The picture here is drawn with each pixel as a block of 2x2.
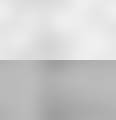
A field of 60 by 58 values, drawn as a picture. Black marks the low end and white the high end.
It is made of 2 by 1 panels. Panel 1,1: very high, smooth, faint in contrast. Panel 2,1: high, smooth, faint in contrast.
